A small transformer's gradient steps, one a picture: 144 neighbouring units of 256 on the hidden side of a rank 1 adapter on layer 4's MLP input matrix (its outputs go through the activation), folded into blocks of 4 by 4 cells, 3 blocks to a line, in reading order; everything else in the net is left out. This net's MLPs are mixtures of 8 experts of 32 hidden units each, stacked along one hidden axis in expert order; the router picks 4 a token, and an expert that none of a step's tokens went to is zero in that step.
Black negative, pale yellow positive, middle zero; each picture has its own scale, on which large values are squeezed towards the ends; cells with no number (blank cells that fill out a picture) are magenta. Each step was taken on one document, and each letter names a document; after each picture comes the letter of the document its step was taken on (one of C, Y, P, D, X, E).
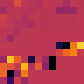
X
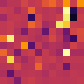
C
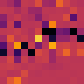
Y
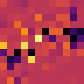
Y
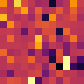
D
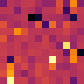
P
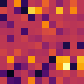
D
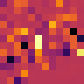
Y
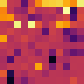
C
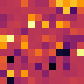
C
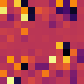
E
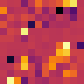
E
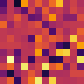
D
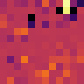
E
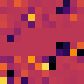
X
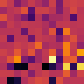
D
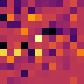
Y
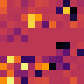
X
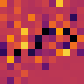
Y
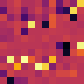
E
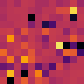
P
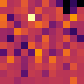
C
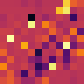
P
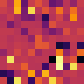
D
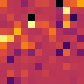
C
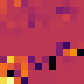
X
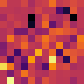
P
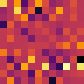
D
